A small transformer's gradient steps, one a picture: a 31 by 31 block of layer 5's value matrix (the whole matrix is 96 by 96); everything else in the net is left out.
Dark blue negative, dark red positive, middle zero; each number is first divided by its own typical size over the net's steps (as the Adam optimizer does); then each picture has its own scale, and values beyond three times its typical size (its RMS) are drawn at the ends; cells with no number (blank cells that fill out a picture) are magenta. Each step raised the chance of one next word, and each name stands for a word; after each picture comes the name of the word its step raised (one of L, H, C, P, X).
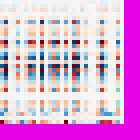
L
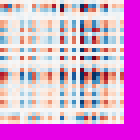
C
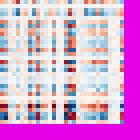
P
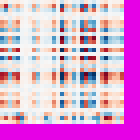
C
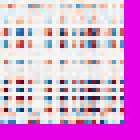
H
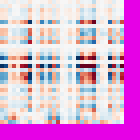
L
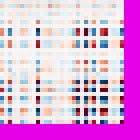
H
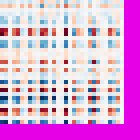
H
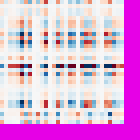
L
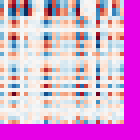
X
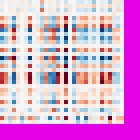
C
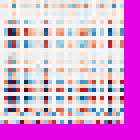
H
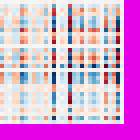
C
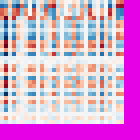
X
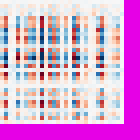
C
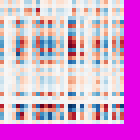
P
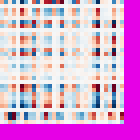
P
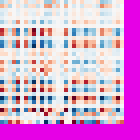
H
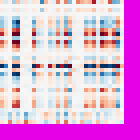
L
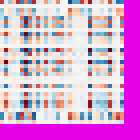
P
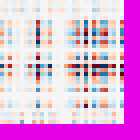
L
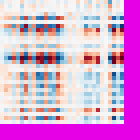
C
